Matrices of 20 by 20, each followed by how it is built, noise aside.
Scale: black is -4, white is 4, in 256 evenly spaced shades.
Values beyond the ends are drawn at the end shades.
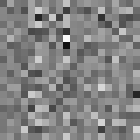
low rank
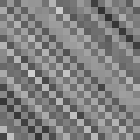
Toeplitz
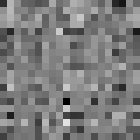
low rank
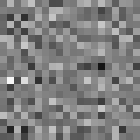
low rank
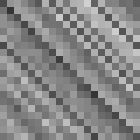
Toeplitz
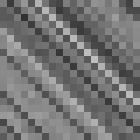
Toeplitz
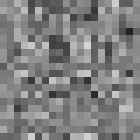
low rank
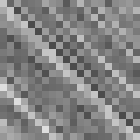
Toeplitz
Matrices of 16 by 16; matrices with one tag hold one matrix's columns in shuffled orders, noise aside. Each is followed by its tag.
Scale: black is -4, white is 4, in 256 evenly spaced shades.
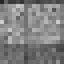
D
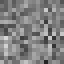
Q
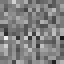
Q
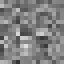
Q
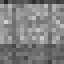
D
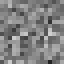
Q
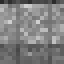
D
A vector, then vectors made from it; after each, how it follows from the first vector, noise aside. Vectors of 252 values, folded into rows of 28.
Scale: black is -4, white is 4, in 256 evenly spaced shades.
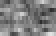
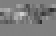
partly zeroed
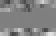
partly zeroed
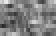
reversed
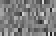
sign-scrambled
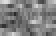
reversed
